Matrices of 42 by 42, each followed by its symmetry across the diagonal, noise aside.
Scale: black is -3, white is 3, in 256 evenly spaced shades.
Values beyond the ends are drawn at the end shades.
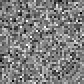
symmetric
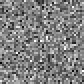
neither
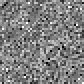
symmetric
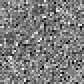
symmetric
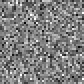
neither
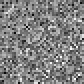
symmetric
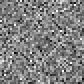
symmetric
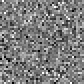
neither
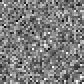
symmetric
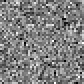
neither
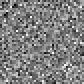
symmetric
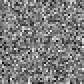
neither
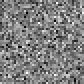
neither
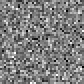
neither
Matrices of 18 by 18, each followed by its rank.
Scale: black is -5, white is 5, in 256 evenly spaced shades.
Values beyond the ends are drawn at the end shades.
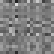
three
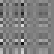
one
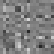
three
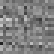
three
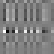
one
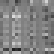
two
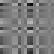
one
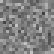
full rank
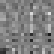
three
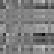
two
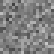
full rank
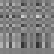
one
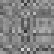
three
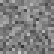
full rank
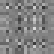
two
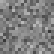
full rank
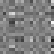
two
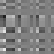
one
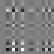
one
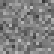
full rank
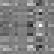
two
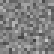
full rank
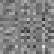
three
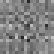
three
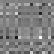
two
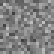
full rank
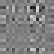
two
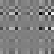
one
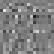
three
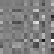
two
